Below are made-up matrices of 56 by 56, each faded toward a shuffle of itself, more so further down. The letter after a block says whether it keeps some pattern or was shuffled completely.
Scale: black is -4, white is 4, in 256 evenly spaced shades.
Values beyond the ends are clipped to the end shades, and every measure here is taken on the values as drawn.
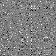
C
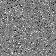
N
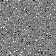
N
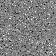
N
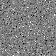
N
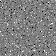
N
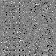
C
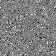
N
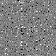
C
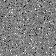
N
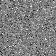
N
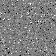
N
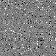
C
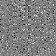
C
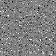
C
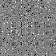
C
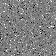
N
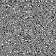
C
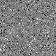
C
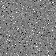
N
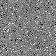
N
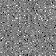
C
